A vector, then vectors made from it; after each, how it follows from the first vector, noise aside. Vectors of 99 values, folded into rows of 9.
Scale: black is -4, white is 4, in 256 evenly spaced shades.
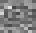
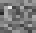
sign-scrambled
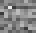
sign-scrambled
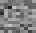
negated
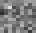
sign-scrambled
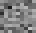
negated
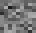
sign-scrambled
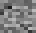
negated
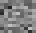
negated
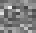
copied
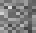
sign-scrambled
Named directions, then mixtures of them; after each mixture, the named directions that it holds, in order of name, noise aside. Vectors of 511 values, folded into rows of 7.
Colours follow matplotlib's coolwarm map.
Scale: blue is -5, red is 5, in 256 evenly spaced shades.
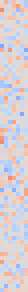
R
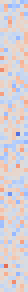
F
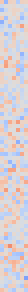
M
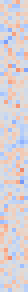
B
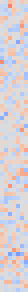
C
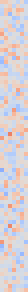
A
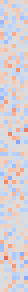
A, B, M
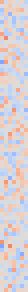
A, M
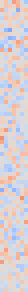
B, R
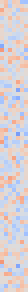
F, R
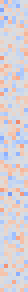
F, M, R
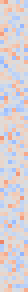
A, R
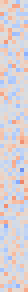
B, R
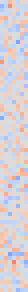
C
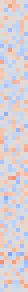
C, R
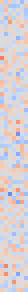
F, M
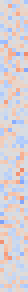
A, B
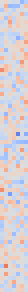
F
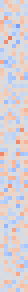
B, C, M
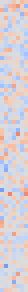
F, R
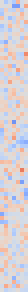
B, F, R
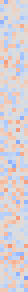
M
